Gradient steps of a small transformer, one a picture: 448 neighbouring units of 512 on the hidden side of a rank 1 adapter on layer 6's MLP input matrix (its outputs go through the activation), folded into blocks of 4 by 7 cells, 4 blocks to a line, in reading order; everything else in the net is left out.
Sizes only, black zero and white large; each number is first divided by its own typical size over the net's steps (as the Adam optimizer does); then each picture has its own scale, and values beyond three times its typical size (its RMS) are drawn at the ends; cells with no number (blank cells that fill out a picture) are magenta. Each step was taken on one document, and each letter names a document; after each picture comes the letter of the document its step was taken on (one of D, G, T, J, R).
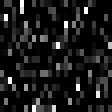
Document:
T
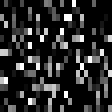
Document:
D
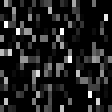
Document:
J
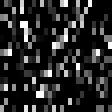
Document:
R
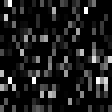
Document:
T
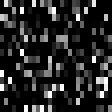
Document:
R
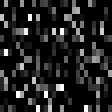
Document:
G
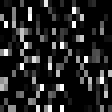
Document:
G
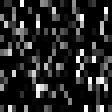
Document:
G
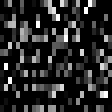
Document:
R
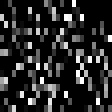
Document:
D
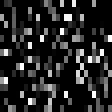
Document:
D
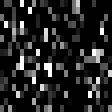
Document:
J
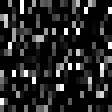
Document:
T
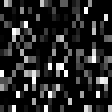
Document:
T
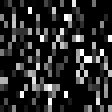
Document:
D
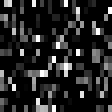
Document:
R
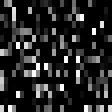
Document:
G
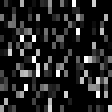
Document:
J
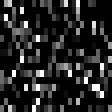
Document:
R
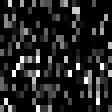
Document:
J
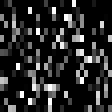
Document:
D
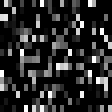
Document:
R
